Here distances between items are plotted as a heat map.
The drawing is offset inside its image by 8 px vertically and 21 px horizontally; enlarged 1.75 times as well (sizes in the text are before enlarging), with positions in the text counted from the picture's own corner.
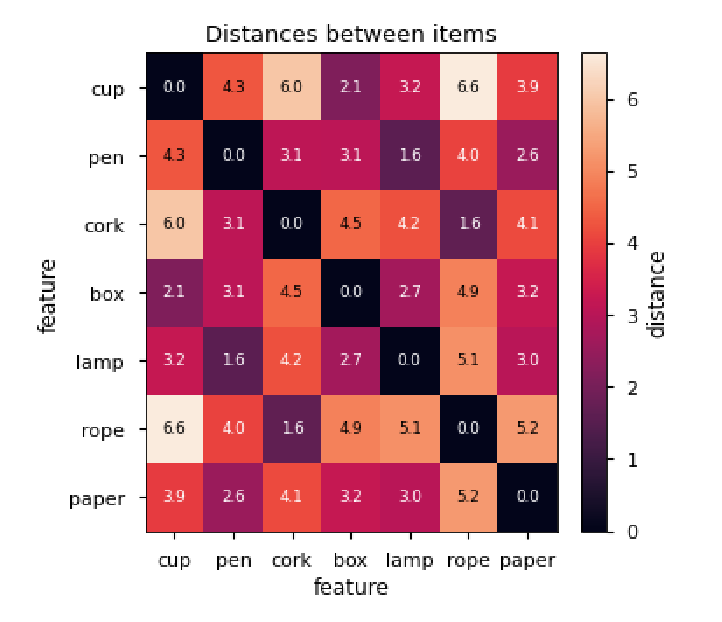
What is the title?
Distances between items
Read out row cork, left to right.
6.0 3.1 0.0 4.5 4.2 1.6 4.1
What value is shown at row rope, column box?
4.9
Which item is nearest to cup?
box
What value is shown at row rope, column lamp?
5.1
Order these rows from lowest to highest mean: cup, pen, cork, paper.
pen, paper, cork, cup
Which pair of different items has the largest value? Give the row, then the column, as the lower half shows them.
rope, cup
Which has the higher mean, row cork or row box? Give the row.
cork
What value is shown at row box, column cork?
4.5
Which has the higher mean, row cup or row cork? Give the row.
cup
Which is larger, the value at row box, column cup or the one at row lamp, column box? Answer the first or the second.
the second
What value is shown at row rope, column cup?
6.6
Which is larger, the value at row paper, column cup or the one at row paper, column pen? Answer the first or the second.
the first
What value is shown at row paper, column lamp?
3.0
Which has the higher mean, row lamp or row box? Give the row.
box
